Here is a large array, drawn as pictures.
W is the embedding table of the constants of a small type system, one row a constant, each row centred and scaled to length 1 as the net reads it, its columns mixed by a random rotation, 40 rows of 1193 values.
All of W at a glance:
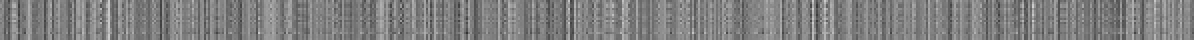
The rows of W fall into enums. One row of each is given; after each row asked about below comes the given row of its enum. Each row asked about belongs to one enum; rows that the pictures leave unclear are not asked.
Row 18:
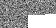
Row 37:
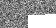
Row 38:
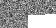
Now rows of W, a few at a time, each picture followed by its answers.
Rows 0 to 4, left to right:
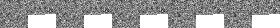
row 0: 37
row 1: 37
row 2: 37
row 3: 38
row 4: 38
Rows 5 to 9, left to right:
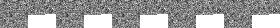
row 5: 38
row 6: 38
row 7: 38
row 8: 37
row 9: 37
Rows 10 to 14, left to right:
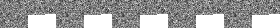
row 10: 37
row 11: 38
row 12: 38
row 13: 37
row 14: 38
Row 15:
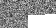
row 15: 38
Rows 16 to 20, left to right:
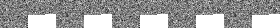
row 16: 18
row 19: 37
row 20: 38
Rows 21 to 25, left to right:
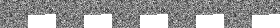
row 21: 38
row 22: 37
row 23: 37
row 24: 37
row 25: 38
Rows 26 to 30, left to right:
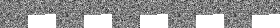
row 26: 37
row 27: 38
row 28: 18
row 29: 38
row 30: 38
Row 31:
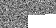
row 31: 18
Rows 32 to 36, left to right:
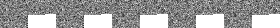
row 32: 18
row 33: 18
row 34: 38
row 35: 37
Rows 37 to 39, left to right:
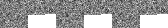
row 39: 37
